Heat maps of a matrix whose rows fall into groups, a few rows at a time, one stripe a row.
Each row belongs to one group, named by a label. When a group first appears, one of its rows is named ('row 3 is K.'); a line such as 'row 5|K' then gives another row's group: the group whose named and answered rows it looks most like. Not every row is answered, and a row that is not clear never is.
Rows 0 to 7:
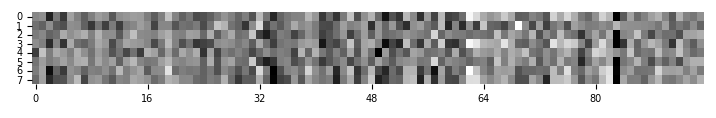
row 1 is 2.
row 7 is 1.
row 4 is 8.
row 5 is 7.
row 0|1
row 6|1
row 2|7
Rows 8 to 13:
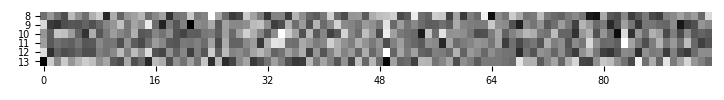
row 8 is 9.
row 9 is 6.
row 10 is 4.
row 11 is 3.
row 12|6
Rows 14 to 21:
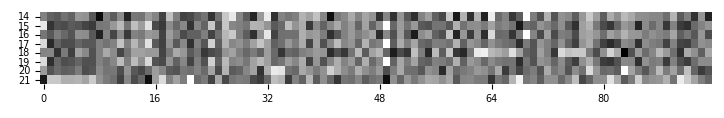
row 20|3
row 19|6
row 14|2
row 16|2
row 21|8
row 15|6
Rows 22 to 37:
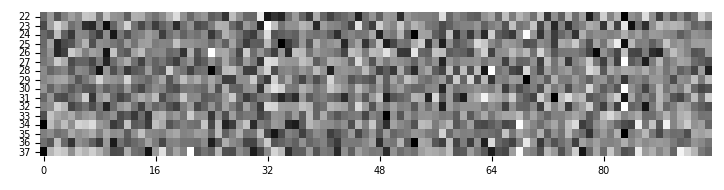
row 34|8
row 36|2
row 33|8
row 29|9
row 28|2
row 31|1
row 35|7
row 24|2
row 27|3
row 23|3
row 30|3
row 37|8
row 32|3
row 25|1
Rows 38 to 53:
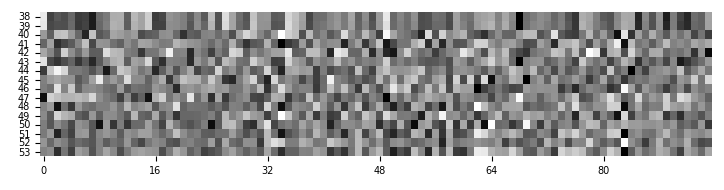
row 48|1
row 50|2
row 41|1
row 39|6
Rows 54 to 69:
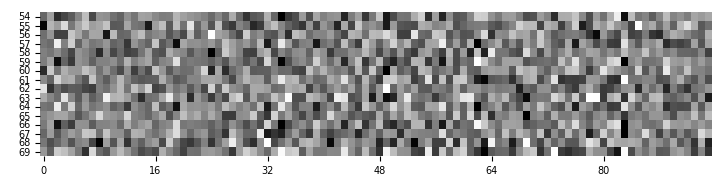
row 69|4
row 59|1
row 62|6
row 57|4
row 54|1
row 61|4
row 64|4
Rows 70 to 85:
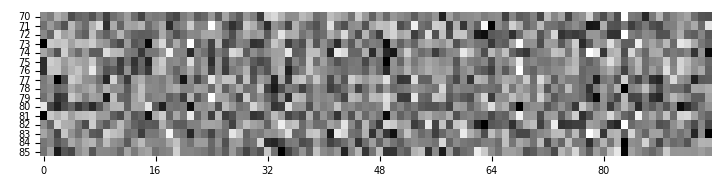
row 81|8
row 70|3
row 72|4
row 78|7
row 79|9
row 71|9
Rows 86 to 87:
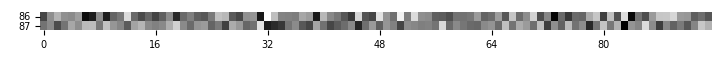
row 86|3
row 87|7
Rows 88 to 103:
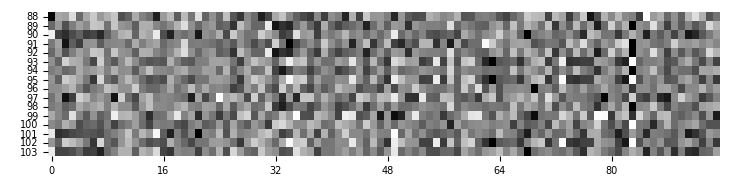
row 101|6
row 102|4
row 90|6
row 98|7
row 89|7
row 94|7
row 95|4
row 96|9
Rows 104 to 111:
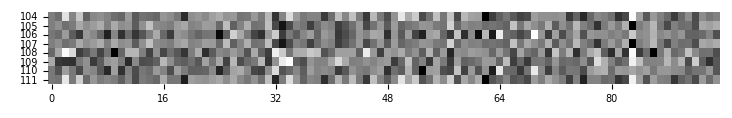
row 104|4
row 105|7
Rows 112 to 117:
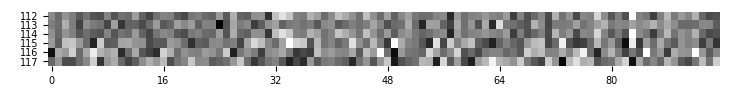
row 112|3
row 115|4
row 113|2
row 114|3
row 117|1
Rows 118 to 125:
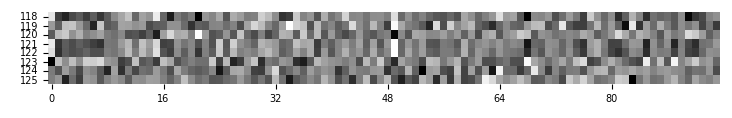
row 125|1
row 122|6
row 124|2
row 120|8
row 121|6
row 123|8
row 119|4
